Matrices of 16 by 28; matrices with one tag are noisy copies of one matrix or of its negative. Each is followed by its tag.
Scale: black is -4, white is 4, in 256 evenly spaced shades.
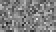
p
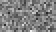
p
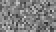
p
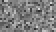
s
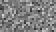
s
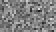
s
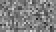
p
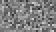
s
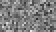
p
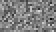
s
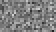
s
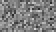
s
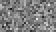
p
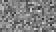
s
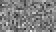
p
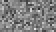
s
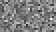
s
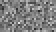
s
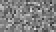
s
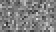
p
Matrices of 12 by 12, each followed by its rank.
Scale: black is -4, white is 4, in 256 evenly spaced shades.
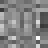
two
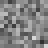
full rank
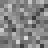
full rank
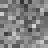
full rank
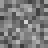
full rank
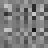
two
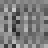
two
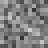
full rank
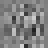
two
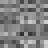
two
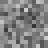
full rank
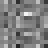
two
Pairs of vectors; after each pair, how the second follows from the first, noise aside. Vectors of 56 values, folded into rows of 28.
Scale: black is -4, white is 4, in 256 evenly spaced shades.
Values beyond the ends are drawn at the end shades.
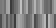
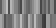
reversed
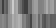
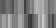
reversed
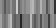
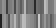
reversed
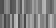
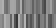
negated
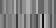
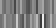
negated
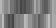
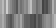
reversed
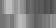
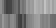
negated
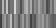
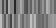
negated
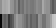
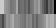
reversed
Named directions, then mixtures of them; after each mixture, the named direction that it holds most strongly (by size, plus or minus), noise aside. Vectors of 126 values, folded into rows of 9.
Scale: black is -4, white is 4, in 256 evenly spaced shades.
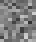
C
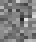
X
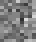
X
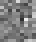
X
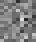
X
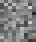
C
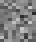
C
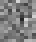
X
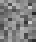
C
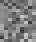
C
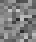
C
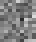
X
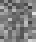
C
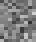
C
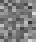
C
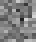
X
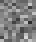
C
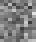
C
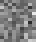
C
